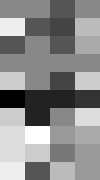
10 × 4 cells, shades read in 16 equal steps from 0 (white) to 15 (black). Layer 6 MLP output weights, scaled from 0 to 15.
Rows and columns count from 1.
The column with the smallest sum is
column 1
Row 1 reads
7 7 10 7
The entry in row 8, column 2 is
0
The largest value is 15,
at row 6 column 1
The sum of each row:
31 26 32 28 24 53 25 13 19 21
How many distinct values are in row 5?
3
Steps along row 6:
down same down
